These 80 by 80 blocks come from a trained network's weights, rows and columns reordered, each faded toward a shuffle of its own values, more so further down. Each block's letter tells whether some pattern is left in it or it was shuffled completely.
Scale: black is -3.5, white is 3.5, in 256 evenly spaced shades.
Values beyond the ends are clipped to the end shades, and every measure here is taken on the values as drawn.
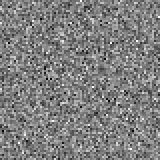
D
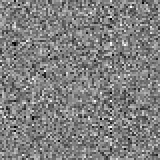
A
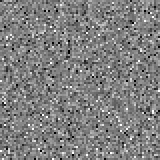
D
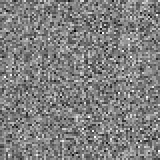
A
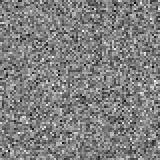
D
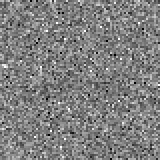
D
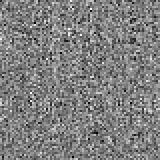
A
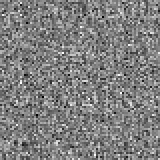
A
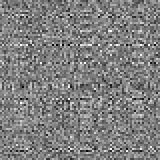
A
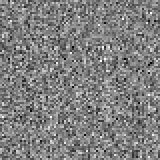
A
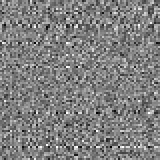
A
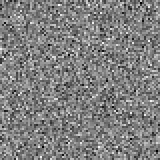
D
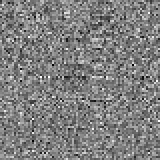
A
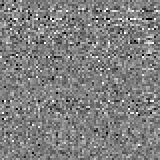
A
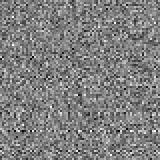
A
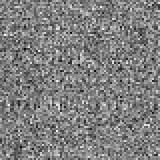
A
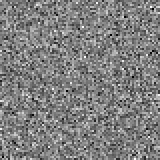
D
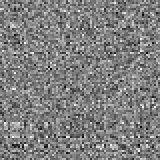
A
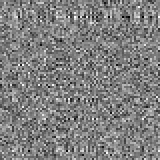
A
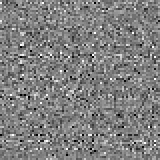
A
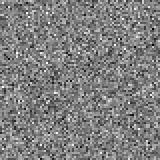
D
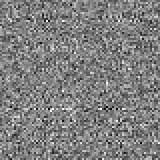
A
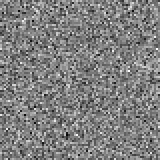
D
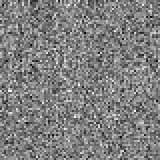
A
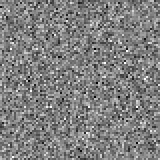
D
